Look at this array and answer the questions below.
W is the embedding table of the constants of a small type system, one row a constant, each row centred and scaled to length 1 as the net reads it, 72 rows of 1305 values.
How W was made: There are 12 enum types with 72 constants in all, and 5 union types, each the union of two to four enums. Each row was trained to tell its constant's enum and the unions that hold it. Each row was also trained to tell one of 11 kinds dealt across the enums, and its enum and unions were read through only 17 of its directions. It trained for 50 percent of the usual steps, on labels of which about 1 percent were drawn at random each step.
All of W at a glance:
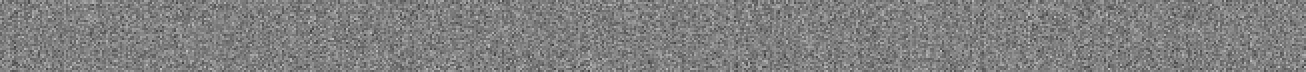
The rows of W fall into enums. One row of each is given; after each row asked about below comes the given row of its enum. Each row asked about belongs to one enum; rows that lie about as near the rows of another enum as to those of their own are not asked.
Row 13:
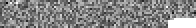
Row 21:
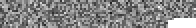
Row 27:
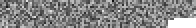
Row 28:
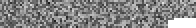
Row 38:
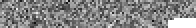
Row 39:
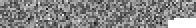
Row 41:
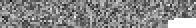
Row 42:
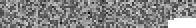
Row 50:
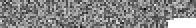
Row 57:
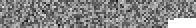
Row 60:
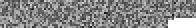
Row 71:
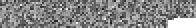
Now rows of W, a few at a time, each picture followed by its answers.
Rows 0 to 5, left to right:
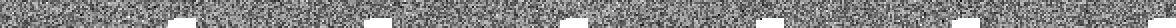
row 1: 71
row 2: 71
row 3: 38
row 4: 21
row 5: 50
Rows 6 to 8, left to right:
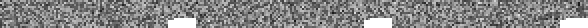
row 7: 28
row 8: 50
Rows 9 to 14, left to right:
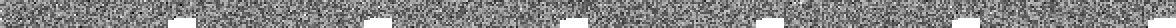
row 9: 38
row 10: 71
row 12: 38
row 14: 42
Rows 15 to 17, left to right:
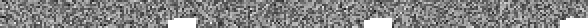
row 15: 13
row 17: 71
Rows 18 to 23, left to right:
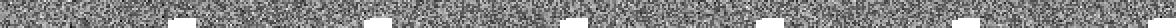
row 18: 41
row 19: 42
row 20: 39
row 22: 42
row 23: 13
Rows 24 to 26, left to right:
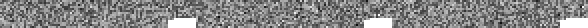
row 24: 60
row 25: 71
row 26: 50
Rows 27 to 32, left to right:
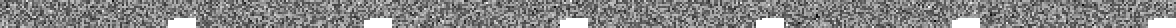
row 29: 41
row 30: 28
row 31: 42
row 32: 57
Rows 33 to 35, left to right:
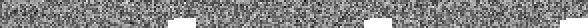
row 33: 13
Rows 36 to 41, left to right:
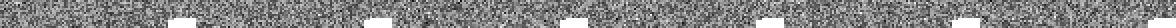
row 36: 50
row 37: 42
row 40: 57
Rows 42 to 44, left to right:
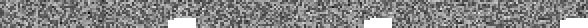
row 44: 50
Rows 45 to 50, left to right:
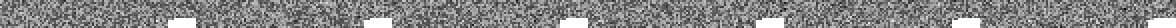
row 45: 60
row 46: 39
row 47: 38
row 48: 39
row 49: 38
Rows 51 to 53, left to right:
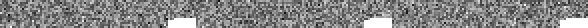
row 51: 13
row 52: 42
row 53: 41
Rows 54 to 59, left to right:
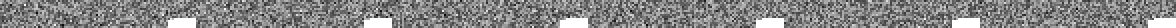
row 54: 13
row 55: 41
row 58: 50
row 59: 39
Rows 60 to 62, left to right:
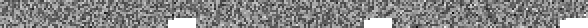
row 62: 71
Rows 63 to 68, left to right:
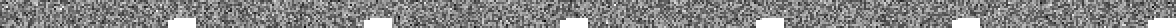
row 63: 13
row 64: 57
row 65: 38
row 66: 42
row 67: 71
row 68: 21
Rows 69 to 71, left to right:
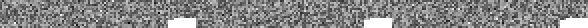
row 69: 13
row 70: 50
